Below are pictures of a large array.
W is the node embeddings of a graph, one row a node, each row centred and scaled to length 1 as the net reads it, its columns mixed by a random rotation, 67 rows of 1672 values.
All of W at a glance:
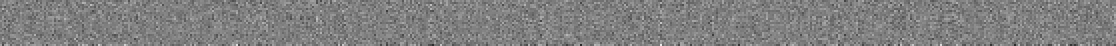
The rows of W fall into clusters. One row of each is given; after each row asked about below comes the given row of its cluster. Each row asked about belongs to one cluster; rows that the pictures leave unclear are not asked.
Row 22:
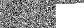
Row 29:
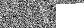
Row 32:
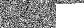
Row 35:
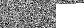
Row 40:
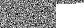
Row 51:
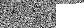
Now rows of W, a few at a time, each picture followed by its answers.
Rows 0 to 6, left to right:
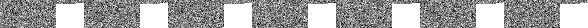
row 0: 22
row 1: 51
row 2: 51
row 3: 35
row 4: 35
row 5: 51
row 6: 40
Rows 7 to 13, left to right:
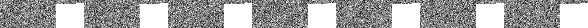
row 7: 22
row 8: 22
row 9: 40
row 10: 51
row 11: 32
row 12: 40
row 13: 22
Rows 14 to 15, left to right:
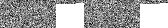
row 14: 29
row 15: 35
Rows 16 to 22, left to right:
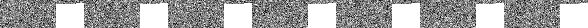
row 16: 35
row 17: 32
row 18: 35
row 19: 51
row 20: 29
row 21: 51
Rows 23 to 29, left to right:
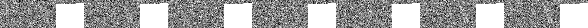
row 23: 29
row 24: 29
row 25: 35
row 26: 29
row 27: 22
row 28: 29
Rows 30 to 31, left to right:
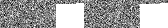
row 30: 32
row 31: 22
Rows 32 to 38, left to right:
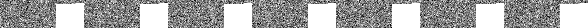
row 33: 35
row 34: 29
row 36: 40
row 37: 32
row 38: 22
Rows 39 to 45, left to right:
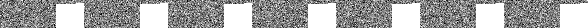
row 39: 40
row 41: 29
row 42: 35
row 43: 32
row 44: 29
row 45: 32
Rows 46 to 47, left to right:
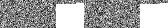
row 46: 40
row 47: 22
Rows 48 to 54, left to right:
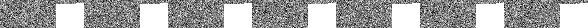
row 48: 22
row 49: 29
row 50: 32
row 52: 32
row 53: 51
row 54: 32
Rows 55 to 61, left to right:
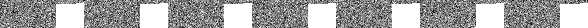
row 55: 51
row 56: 40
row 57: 22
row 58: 32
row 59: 22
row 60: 51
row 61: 29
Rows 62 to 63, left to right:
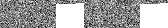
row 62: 35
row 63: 35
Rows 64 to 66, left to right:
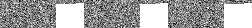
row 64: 29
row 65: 32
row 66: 35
